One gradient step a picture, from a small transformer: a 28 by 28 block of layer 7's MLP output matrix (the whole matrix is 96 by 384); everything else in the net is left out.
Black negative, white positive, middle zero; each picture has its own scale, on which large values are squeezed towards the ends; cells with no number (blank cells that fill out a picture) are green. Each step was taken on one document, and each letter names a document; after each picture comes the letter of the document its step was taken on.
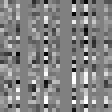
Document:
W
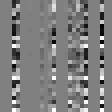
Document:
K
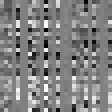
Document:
W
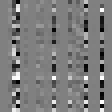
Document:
K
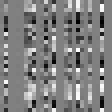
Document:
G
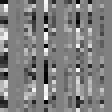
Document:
G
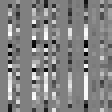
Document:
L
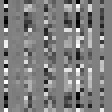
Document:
G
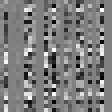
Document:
G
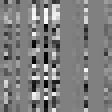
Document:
L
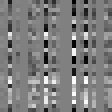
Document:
W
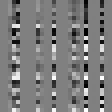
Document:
K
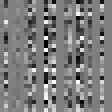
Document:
G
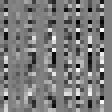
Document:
G
